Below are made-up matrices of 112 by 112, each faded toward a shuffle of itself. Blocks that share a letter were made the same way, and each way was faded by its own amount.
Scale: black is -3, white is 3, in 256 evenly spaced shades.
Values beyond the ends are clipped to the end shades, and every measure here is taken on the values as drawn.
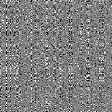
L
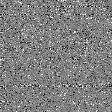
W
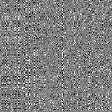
L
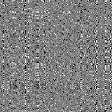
L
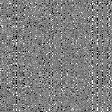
L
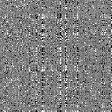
L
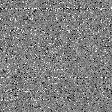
W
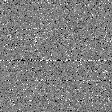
W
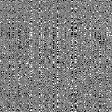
L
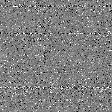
W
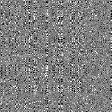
L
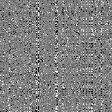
L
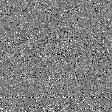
W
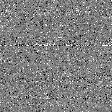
W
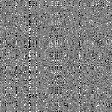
L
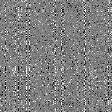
L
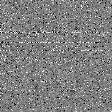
W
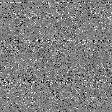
W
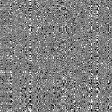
L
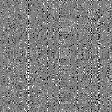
L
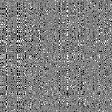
L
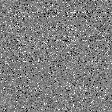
W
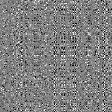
L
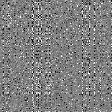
L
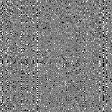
L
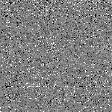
W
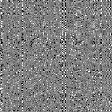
L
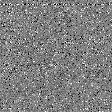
W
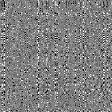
L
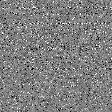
W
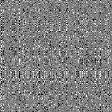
L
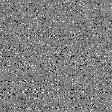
W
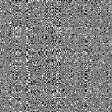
L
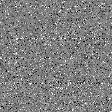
W
